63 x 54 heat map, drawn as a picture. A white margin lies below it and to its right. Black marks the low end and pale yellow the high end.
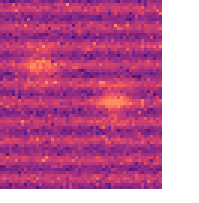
Slope: none. Stripes: horizontal, repeating 10 times. Seam: none. Average level on the scale: 50%. Bumps: two.
